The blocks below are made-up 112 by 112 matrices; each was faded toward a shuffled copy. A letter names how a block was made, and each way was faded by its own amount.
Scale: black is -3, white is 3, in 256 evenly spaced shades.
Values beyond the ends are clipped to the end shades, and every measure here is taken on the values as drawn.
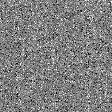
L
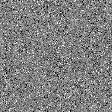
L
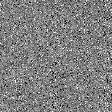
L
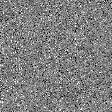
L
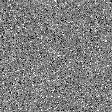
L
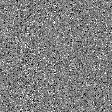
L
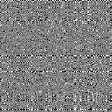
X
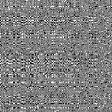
X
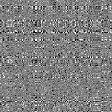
X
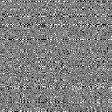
X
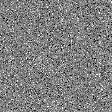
L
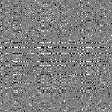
X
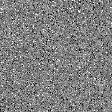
L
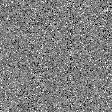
L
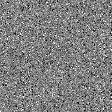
L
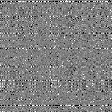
X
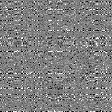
X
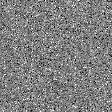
L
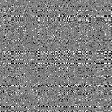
X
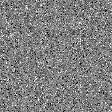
L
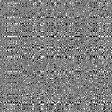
X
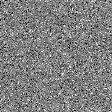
L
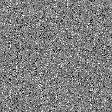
L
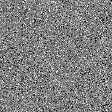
L
